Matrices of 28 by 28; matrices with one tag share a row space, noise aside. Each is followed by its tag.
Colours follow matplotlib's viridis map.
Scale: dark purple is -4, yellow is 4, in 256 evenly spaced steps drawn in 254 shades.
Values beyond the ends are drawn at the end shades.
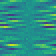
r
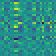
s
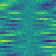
r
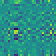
s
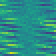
r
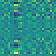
s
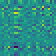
s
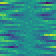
r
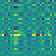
s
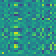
s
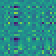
s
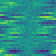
r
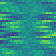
r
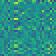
s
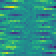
r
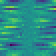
r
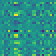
s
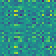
s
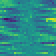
r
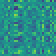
s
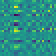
s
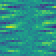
r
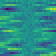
r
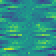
r
